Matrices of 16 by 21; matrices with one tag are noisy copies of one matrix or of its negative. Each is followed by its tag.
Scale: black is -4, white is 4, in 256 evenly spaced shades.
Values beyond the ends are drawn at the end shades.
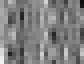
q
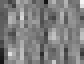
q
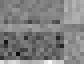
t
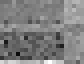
t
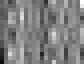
q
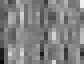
q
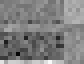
t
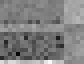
t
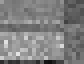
t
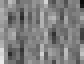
q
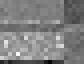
t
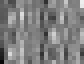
q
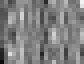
q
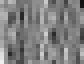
q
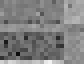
t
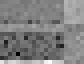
t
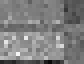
t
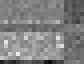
t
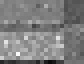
t
